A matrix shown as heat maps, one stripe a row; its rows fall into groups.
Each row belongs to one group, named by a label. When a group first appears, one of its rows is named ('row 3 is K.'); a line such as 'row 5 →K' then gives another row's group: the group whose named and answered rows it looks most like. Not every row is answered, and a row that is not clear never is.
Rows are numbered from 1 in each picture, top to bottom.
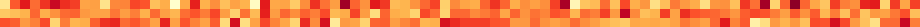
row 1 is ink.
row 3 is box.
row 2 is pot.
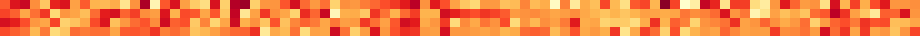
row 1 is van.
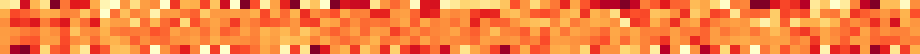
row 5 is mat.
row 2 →ink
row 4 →mat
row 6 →van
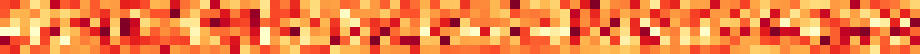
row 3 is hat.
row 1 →van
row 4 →hat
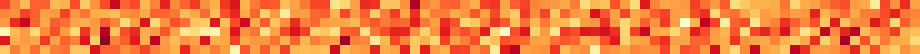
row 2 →mat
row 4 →hat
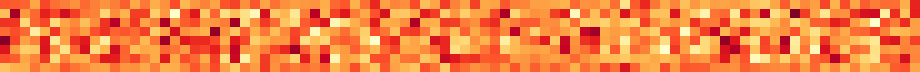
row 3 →box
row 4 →van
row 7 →box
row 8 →pot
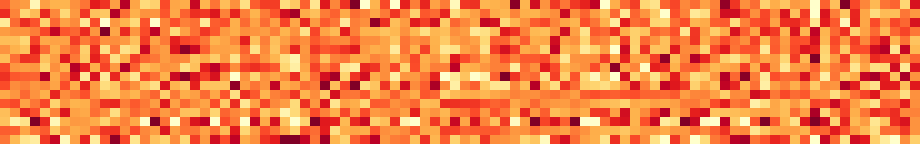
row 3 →ink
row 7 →mat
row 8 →hat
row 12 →box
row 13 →mat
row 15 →box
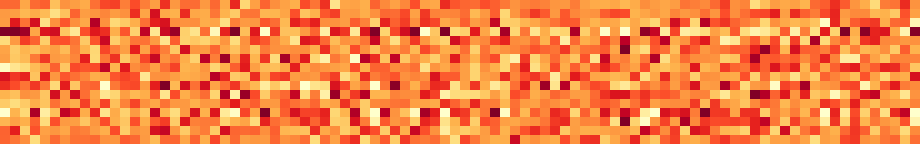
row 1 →box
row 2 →pot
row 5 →mat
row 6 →pot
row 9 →hat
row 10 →mat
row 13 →pot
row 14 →pot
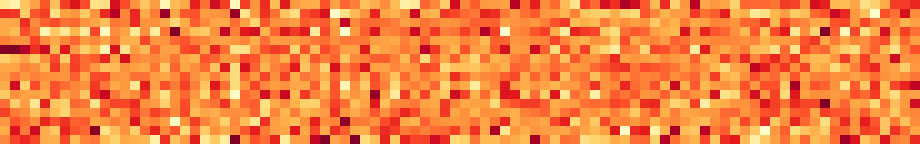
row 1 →pot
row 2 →box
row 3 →ink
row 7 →hat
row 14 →ink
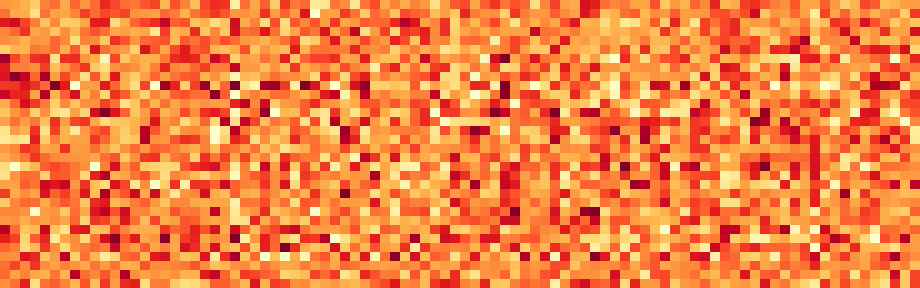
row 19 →pot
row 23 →mat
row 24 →van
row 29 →mat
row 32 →hat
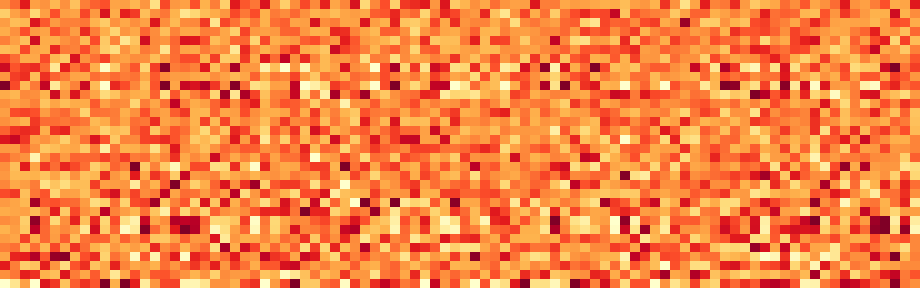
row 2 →hat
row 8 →mat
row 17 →ink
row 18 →van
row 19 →ink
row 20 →pot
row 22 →box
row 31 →mat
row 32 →hat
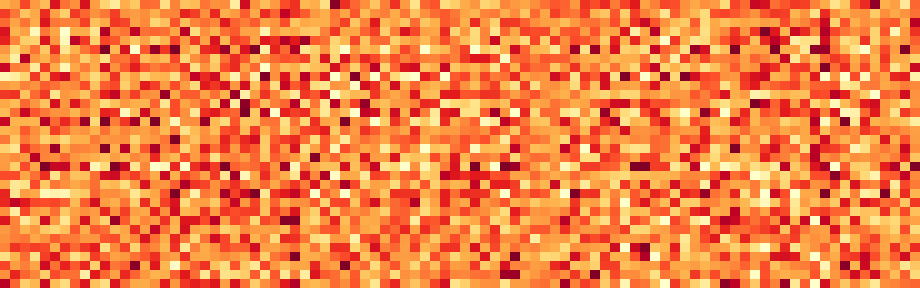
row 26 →pot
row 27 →van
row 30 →ink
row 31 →van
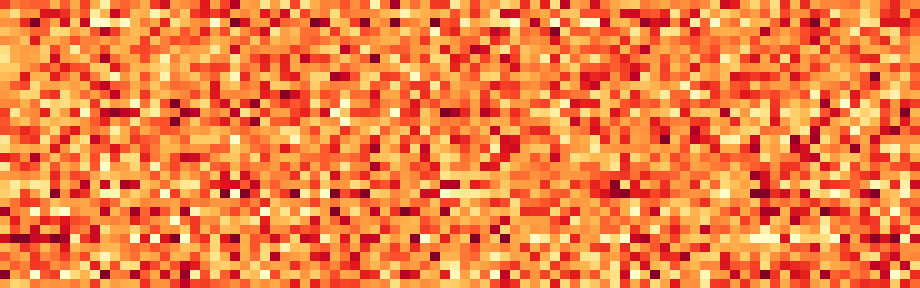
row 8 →pot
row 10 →van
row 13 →box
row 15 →mat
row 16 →mat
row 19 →ink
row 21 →hat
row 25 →ink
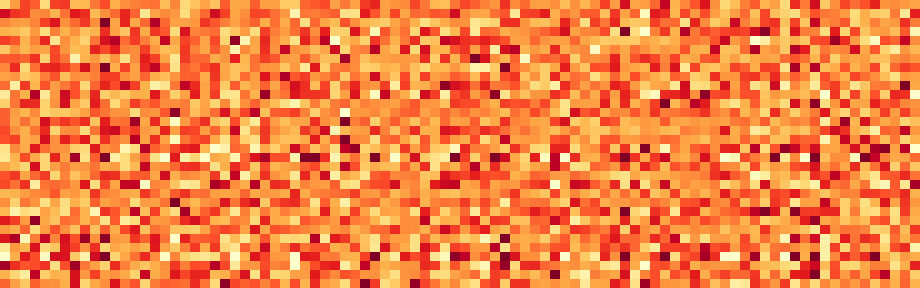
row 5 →box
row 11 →pot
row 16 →ink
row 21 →hat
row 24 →pot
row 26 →hat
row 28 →pot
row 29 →mat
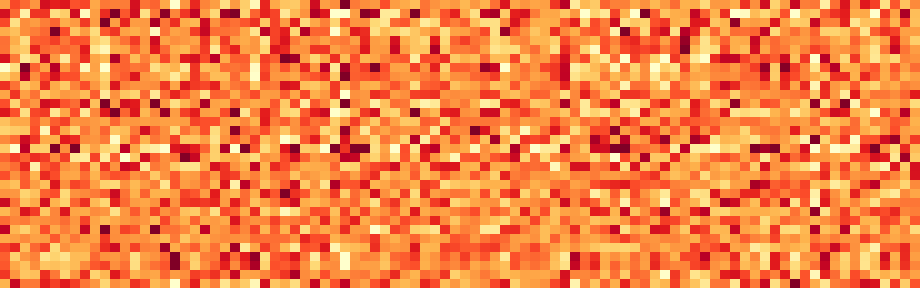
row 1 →ink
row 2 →box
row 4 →pot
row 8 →ink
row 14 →pot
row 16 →mat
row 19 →hat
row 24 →mat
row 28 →box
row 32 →ink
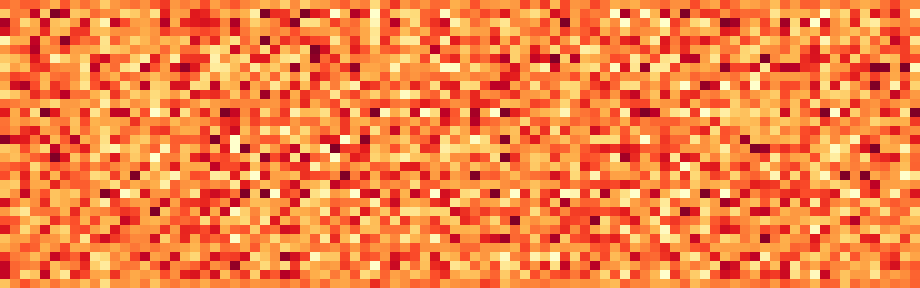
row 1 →mat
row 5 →pot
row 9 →van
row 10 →van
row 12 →ink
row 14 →hat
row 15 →mat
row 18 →pot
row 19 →van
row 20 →ink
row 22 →van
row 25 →van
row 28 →mat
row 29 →van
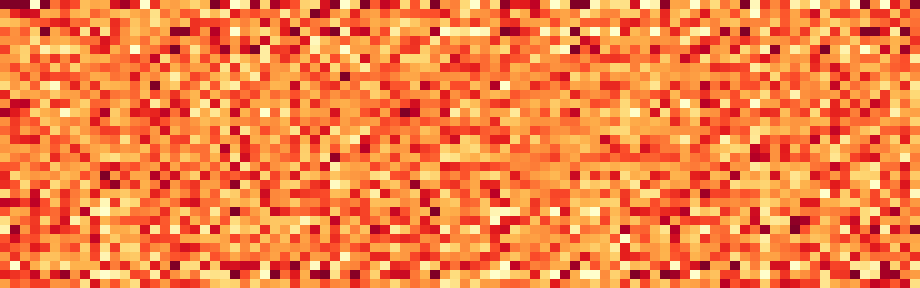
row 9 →ink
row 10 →pot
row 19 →box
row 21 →box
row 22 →pot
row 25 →mat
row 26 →ink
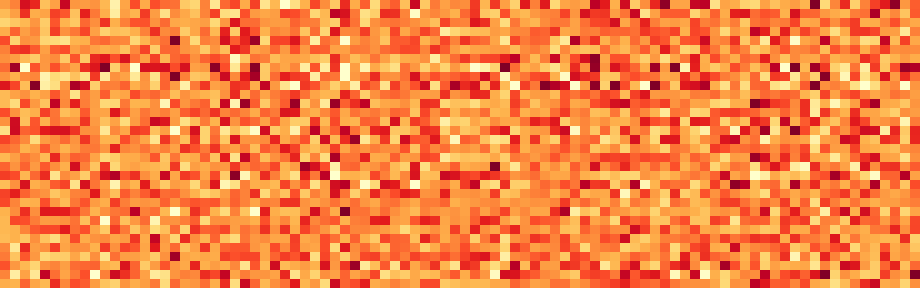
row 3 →hat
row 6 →van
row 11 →hat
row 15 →ink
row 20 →box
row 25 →ink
